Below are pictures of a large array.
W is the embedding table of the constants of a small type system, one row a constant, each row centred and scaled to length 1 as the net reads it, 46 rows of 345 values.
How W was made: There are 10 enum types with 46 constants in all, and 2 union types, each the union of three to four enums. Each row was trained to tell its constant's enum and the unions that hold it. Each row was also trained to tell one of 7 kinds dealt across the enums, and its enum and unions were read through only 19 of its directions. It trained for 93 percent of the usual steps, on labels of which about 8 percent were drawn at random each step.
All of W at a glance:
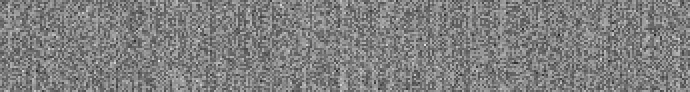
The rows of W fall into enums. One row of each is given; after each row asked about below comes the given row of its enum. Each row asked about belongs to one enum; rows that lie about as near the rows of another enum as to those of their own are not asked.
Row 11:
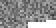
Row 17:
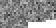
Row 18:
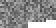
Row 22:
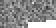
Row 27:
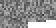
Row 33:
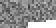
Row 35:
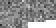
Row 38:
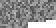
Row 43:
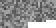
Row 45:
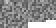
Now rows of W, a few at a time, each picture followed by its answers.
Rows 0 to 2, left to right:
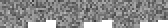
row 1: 43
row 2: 27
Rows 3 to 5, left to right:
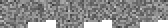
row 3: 11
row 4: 45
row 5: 11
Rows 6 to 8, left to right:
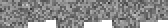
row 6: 22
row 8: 45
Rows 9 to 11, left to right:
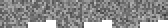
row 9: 22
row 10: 22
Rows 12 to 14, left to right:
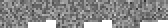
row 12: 22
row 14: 33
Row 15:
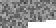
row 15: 22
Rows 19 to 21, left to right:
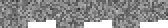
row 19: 45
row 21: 43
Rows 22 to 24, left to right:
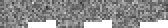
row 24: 17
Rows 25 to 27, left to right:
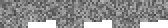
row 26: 45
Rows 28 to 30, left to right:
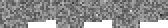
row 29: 33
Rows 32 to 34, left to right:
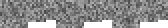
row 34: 27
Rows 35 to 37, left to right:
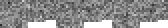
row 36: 11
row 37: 45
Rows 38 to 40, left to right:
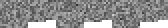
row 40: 17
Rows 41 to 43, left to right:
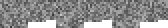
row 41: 27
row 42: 27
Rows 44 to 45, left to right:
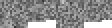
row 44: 27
